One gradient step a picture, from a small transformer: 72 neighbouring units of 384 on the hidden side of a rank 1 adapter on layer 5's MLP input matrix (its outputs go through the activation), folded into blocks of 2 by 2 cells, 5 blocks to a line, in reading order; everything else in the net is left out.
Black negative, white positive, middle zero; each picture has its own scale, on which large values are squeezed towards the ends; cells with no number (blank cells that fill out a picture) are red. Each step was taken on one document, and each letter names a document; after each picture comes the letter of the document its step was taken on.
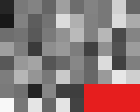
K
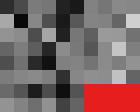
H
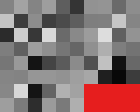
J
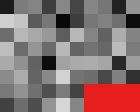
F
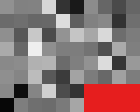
J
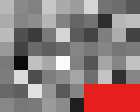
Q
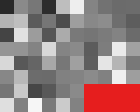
K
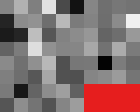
J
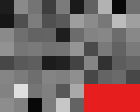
K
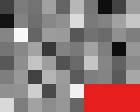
F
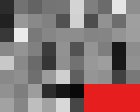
F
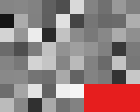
H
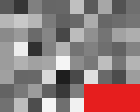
Q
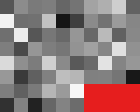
H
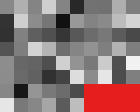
J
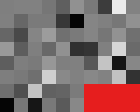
F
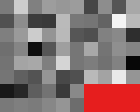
Q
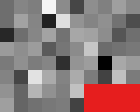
J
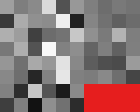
H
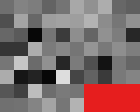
Q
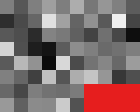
Q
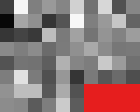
K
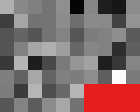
K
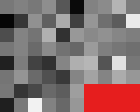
F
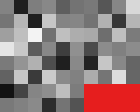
Q
